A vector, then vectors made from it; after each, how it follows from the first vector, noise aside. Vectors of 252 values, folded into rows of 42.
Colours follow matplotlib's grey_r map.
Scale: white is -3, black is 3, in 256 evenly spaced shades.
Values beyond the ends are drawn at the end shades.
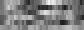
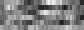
copied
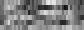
copied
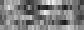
copied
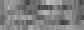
shrunk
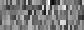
sign-scrambled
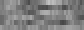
shrunk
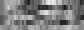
copied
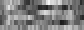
copied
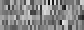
sign-scrambled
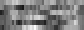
reversed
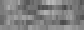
shrunk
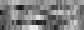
reversed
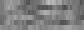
shrunk
